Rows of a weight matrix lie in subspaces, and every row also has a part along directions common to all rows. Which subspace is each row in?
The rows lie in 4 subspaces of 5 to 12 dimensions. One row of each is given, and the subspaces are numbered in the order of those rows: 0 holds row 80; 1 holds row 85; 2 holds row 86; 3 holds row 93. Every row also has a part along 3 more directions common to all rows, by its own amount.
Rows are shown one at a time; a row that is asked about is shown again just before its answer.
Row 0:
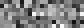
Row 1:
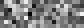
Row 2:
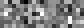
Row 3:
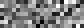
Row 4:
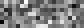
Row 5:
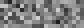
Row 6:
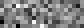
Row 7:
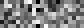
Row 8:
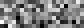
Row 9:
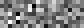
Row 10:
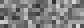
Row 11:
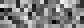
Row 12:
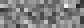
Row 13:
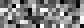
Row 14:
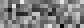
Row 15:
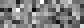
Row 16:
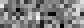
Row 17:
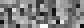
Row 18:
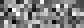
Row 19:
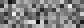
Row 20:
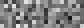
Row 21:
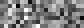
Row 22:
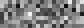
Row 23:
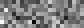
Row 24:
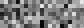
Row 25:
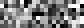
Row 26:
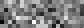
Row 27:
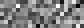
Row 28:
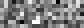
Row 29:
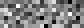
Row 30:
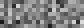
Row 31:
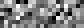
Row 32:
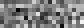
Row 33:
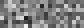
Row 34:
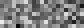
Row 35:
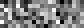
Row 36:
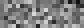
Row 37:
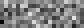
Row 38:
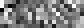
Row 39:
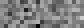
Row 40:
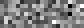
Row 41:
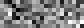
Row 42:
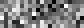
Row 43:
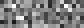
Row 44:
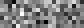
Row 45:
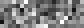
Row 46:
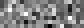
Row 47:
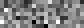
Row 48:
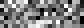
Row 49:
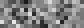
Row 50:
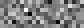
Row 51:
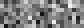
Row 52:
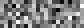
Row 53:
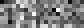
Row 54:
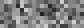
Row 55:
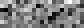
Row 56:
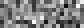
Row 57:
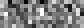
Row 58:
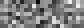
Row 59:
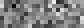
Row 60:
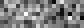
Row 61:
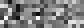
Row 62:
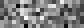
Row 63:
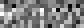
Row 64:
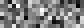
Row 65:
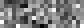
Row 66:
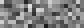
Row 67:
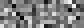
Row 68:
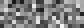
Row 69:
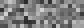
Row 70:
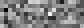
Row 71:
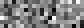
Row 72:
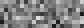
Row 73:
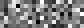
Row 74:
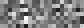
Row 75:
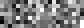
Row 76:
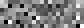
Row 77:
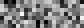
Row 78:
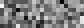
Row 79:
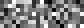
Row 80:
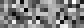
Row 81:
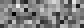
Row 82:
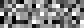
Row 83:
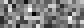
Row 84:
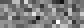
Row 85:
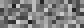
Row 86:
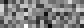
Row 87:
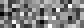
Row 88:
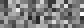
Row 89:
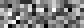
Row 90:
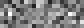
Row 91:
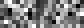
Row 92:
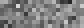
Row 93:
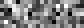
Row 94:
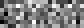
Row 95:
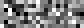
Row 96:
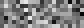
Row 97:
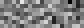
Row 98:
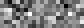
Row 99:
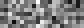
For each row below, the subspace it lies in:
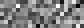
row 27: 3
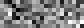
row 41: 3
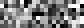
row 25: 0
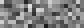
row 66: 1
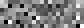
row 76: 2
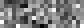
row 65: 0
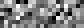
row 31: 3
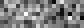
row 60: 2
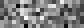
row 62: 2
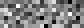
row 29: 1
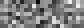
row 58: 1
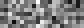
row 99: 1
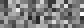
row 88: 1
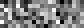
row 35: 0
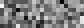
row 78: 2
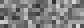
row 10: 3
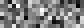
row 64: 1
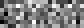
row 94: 2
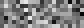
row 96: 1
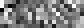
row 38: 2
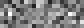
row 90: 3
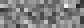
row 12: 3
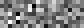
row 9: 1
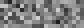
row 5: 3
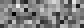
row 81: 0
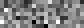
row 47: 0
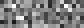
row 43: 2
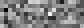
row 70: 3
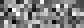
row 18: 3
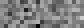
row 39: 1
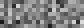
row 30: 2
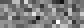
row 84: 0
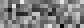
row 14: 2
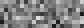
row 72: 0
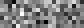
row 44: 2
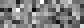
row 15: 3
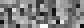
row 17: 0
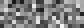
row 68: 1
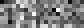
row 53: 2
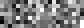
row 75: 2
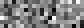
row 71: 1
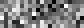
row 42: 2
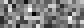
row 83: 2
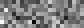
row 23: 0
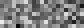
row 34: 1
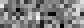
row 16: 2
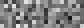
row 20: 2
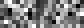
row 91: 3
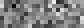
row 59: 2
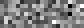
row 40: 1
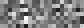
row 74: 2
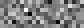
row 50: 0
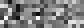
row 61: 3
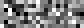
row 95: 3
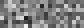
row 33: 2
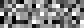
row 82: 3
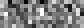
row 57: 2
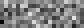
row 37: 0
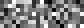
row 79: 1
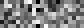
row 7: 1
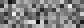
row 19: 2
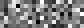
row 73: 1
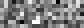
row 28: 1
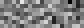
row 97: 1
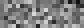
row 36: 1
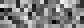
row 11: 3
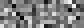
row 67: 2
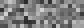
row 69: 2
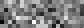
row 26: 0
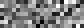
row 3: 3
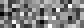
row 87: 2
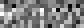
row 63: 2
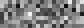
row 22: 0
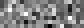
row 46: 2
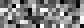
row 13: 0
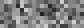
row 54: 0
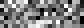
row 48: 0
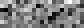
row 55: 3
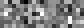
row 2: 2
